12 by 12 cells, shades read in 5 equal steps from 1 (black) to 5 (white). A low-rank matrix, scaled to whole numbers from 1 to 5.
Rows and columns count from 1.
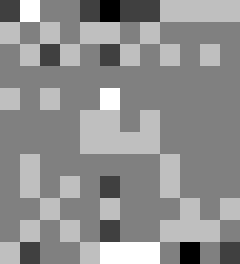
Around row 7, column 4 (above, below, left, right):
3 3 3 4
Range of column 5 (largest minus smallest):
2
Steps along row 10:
same up down same up down same same up down up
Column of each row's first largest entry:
2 1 2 1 6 5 5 2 2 3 2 6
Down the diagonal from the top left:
2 3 2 3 3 4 4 3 4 4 4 2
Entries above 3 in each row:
5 5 5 0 3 3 4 2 3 4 5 5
